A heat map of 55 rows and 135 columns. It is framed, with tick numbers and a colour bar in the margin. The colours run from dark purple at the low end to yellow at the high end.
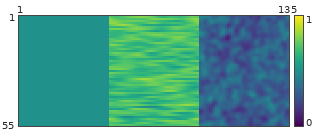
The table splits into one row of 3 panels. Panel 1,1: middling, flat. Panel 1,2: high, streaked across. Panel 1,3: low, blotchy.
